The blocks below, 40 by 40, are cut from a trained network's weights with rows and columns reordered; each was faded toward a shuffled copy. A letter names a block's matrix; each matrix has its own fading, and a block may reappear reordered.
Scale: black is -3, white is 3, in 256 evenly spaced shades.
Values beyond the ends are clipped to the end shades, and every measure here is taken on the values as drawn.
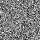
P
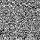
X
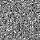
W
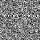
X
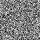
P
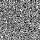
W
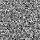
X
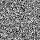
P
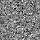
W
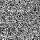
X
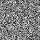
X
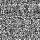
X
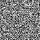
X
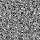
W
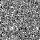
W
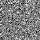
W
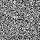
P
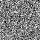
P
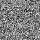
X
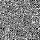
W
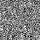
W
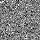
W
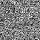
X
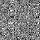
W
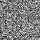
X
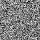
P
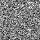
P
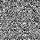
X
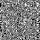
W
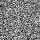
P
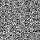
W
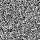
P
